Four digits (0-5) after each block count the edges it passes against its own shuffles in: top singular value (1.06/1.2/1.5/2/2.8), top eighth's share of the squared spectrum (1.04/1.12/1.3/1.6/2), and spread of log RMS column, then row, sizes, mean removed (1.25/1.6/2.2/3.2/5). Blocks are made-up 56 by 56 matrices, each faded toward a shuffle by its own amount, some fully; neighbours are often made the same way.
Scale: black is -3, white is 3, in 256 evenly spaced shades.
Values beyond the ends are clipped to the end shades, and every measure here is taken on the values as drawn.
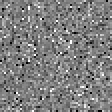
0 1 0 0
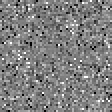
0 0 0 1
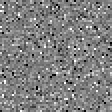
0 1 0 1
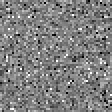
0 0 0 1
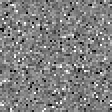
0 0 0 0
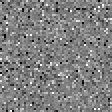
1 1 0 1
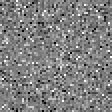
0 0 0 0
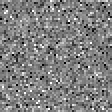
0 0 0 0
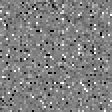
1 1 1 0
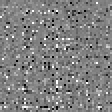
2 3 2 2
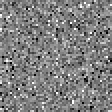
1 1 0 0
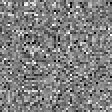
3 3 2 1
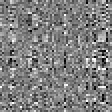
4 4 3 2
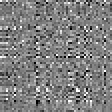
4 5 3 3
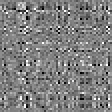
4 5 3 3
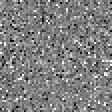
2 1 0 0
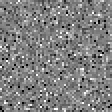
1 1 0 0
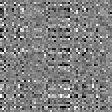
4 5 3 3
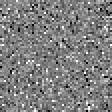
2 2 1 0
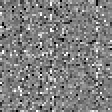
1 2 2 0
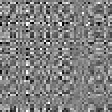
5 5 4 4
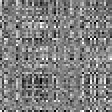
5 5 4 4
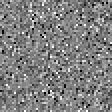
2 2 0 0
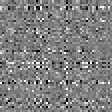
4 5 3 3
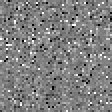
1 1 0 1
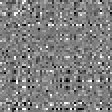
4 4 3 3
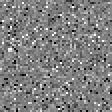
1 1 0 0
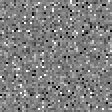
2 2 0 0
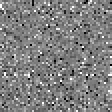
3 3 1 1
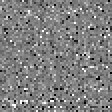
3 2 0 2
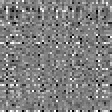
4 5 3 3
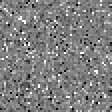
1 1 0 0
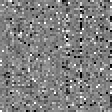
3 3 2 0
